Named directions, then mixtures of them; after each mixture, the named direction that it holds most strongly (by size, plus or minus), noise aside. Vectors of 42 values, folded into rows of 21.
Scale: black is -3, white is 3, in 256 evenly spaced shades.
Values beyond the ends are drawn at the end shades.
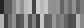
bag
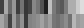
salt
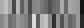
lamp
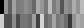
bag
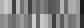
lamp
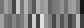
lamp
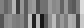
lamp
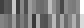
lamp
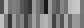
salt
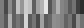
salt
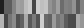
bag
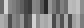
salt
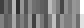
lamp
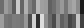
lamp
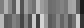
lamp
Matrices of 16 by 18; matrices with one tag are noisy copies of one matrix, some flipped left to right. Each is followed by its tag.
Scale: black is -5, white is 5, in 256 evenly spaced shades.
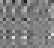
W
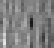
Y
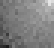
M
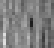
Y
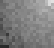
M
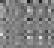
W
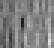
Y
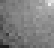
M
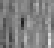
Y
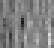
Y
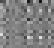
W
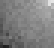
M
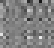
W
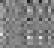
W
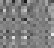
W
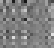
W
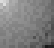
M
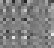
W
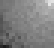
M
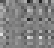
W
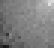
M
